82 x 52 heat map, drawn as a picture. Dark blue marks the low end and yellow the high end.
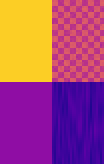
It is made of 2 by 2 panels. Panel 1,1: very high, flat. Panel 1,2: middling, checkered. Panel 2,1: low, flat. Panel 2,2: very low, streaked downward, faint in contrast.
